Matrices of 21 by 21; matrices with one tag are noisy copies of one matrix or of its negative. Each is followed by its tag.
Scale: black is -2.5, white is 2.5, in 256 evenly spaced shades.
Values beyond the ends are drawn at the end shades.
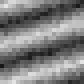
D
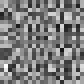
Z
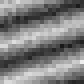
D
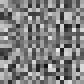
Z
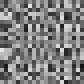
Z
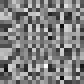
Z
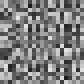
Z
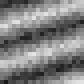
D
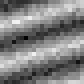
D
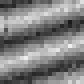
D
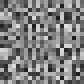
Z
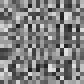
Z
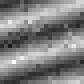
D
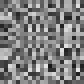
Z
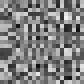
Z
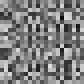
Z
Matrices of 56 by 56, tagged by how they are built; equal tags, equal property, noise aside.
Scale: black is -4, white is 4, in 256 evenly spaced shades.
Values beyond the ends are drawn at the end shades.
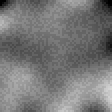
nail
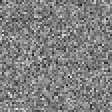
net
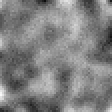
nail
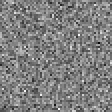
net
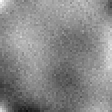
nail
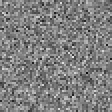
net
